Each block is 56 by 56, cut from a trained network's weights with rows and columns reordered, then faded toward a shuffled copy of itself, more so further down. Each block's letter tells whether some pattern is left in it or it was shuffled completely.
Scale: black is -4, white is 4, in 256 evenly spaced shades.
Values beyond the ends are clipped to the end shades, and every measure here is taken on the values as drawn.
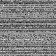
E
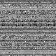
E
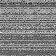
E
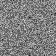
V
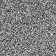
V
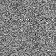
E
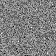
V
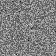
V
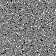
V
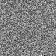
E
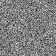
V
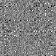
E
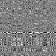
E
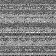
E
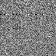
E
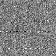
E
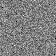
V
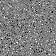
V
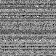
E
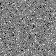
V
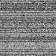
E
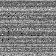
E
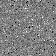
V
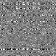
E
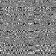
E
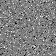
V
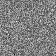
V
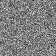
V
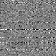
E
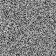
V
